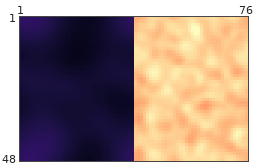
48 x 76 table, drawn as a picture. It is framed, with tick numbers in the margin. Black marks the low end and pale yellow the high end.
It is made of 1 by 2 panels. Panel 1,1: very low, smooth, faint in contrast. Panel 1,2: very high, blotchy, faint in contrast.
